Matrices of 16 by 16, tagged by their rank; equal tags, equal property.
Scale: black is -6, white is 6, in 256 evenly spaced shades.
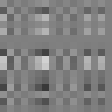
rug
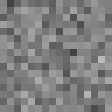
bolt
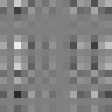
rug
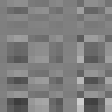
rug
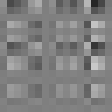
rug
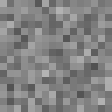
bolt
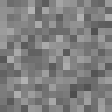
bolt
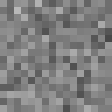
bolt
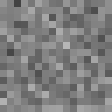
bolt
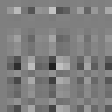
rug
